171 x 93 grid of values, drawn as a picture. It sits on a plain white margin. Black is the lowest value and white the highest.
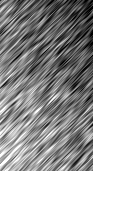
The values follow a bell shape. The ninth with the lowest average is the top right. The field climbs toward the bottom left. Neither half mirrors the other. The grain runs diagonally up to the right.
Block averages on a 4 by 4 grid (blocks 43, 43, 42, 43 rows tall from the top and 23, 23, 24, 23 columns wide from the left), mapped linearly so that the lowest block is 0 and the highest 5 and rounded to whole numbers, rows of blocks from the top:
2 2 1 0
3 2 2 1
4 3 3 2
5 4 3 2
